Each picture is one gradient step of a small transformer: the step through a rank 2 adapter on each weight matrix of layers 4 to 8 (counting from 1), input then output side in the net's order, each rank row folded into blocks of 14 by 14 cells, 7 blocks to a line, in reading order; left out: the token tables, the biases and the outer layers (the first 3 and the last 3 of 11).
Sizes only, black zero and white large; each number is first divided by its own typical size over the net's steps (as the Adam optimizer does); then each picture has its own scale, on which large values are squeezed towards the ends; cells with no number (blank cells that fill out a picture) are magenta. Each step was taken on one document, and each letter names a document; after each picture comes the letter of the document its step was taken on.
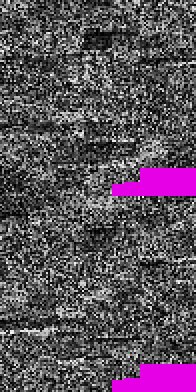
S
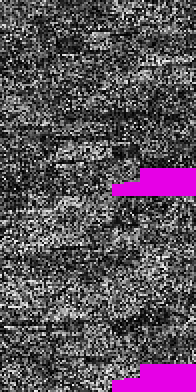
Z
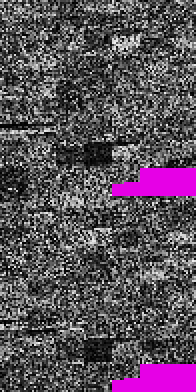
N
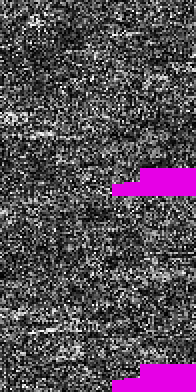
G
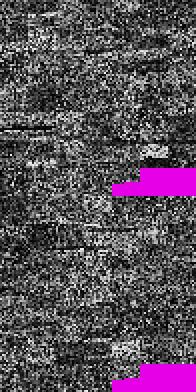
Z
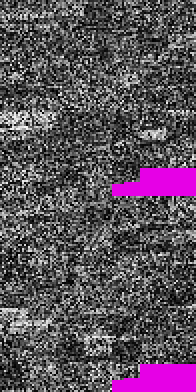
S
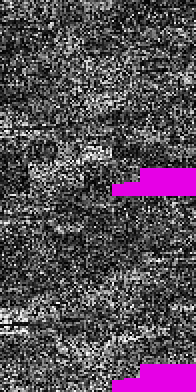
Z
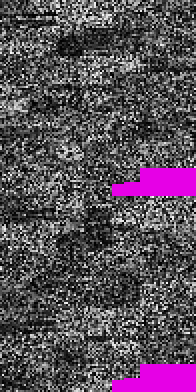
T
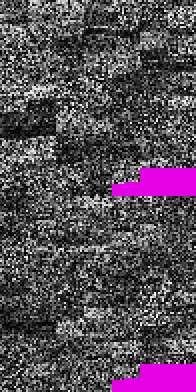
T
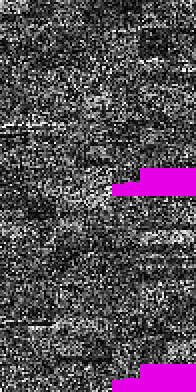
G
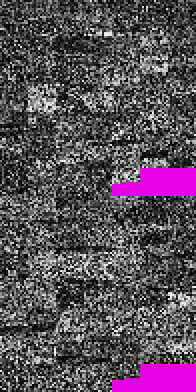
N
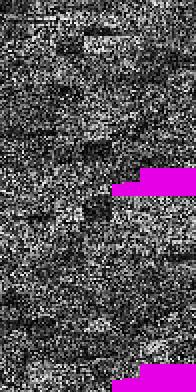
T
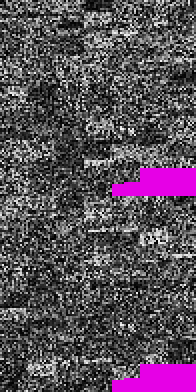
T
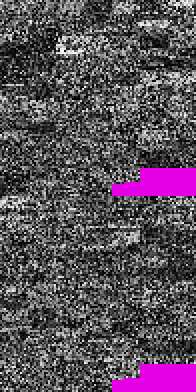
S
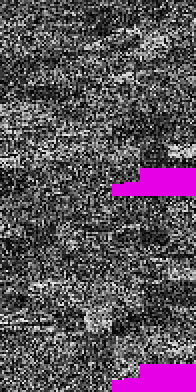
S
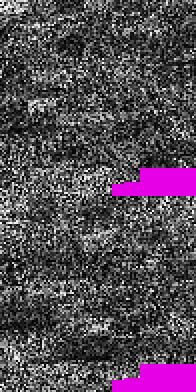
G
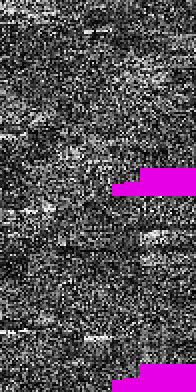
G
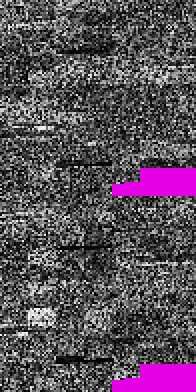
S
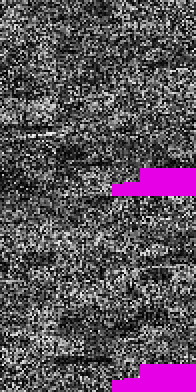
S
